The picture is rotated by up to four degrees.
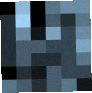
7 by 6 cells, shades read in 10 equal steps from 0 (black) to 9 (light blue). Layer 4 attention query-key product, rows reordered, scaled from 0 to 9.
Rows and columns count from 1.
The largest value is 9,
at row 2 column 2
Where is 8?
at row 1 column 2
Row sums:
25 22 25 23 18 13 21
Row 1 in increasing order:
0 0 5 6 6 8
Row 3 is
2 6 1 7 3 6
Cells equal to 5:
5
